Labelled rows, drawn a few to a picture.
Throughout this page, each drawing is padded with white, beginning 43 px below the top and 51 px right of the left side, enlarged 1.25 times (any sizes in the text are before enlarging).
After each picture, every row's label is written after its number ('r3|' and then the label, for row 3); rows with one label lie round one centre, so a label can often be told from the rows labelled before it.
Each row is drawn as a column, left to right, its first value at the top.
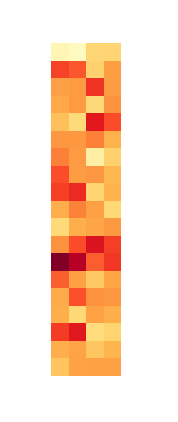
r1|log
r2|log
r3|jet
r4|jet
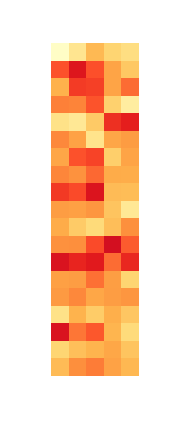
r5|log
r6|log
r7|log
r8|jet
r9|jet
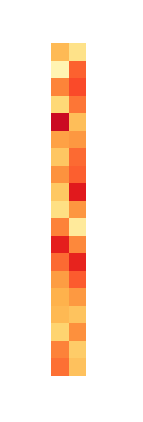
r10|jet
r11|log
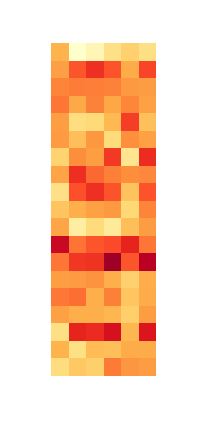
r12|jet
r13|log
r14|log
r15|log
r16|jet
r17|log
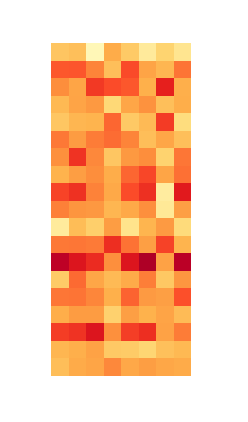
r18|log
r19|log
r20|log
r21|jet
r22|log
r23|log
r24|jet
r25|log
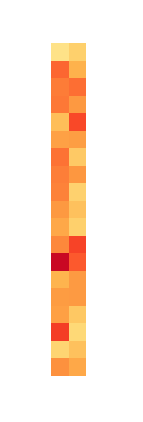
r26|log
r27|jet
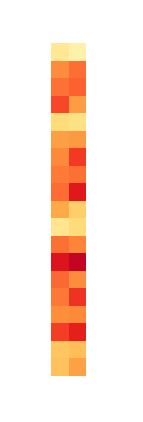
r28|log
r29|log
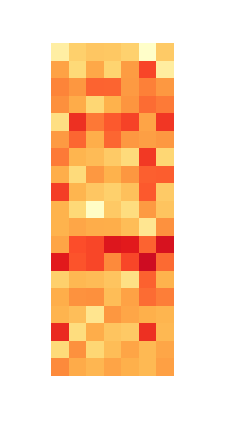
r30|log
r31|jet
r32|jet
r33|jet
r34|jet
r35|log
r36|jet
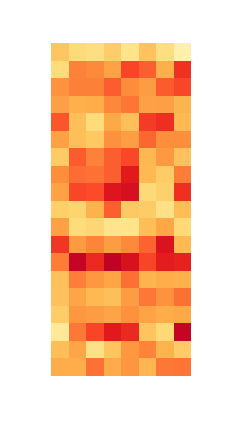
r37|jet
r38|log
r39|log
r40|log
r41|log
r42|jet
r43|jet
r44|log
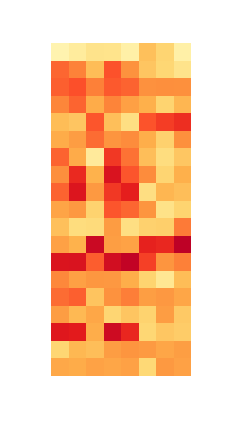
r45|log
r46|log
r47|jet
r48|log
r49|log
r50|jet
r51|jet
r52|jet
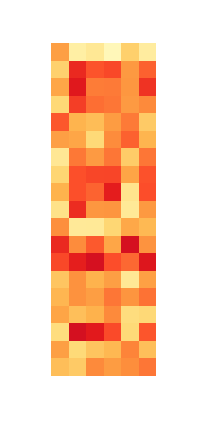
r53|jet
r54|log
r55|log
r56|log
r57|jet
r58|log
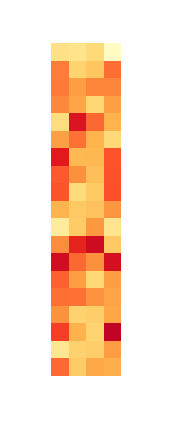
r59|log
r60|jet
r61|jet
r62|log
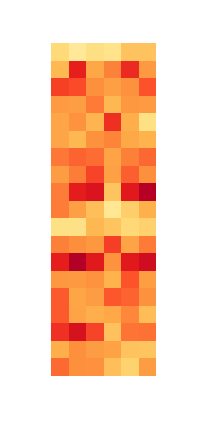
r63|log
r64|log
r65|log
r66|jet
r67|log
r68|log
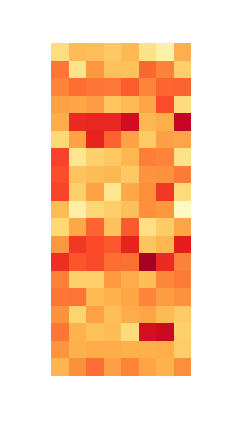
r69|log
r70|jet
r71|jet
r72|jet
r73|jet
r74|log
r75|log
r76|jet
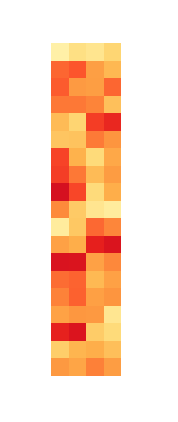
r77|log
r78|log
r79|jet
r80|jet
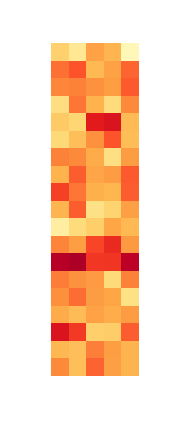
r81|log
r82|log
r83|jet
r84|jet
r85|log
